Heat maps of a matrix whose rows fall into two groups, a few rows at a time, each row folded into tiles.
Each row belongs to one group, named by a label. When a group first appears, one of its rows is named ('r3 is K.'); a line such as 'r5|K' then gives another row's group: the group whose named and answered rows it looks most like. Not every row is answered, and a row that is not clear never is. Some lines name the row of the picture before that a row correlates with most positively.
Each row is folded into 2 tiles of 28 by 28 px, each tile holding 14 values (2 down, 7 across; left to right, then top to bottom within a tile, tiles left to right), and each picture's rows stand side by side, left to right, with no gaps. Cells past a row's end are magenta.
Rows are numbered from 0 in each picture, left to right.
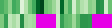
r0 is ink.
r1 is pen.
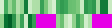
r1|ink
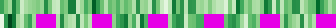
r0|pen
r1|ink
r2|pen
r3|pen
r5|ink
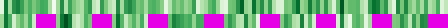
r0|ink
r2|ink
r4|ink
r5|ink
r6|ink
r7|pen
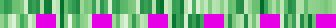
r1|ink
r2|ink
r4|ink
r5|pen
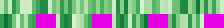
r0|pen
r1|pen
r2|pen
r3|ink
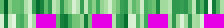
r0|ink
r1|pen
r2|pen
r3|ink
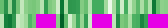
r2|pen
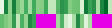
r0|pen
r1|ink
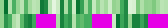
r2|pen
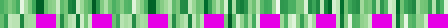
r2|ink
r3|ink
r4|ink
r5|ink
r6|ink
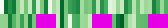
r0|pen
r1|ink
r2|pen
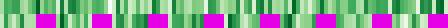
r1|ink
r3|pen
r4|pen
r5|pen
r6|ink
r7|ink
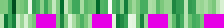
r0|pen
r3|pen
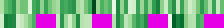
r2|pen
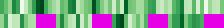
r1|ink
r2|pen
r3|pen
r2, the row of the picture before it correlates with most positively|0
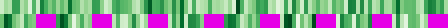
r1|pen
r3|pen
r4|pen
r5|pen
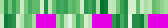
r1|ink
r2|pen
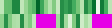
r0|ink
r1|ink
